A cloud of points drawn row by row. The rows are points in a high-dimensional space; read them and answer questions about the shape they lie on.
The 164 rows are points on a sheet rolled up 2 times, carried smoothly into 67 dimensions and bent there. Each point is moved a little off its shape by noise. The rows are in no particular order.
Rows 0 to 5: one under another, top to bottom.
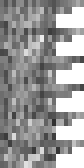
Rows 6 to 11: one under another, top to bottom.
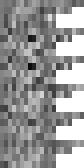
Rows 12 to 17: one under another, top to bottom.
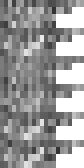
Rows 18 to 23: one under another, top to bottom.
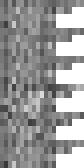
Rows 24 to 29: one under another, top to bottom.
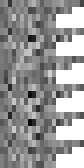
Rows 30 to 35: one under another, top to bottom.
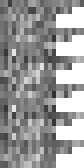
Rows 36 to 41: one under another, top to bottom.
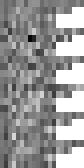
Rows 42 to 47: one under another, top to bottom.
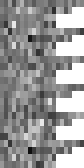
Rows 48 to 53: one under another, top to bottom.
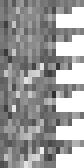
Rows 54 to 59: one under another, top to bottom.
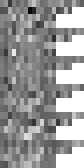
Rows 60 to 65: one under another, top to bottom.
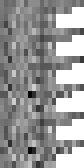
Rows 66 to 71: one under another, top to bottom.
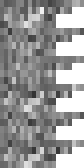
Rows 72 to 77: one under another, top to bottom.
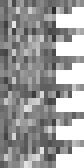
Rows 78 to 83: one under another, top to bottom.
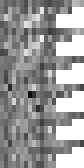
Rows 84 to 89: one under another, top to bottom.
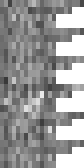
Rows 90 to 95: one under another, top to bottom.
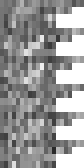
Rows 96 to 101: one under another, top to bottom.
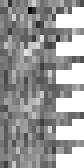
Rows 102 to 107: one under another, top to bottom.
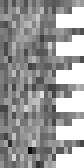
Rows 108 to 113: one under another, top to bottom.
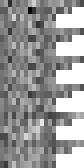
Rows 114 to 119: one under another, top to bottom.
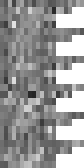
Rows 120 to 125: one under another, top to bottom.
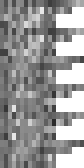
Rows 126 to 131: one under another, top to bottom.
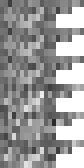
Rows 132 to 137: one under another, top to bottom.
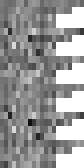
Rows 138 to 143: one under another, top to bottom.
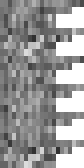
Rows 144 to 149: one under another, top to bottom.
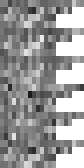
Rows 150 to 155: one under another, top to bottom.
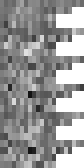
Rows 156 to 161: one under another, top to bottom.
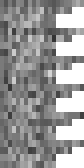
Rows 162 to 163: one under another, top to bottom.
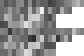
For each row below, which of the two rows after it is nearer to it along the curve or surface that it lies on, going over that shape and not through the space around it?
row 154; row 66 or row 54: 66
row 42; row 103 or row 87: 103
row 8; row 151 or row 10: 151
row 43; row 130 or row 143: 143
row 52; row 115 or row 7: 115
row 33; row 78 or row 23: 78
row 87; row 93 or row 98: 98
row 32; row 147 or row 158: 158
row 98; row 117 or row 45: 45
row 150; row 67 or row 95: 67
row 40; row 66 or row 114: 114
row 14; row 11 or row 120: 11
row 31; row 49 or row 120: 120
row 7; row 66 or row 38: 66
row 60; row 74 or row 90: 74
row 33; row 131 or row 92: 92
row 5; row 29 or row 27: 27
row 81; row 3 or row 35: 3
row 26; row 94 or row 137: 94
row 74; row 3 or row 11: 11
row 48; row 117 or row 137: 137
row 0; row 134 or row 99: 99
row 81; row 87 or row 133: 133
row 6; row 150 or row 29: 29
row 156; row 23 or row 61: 23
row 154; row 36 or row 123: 36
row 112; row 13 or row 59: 13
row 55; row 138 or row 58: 138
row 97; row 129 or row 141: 129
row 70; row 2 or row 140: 140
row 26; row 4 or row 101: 4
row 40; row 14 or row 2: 2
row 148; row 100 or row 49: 100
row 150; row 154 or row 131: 154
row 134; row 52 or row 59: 52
